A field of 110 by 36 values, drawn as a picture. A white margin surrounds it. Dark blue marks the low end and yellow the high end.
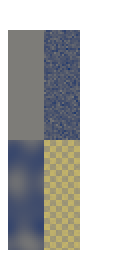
It is made of 2 by 2 panels. Panel 1,1: middling, flat. Panel 1,2: low, fine-grained. Panel 2,1: low, smooth. Panel 2,2: high, checkered.
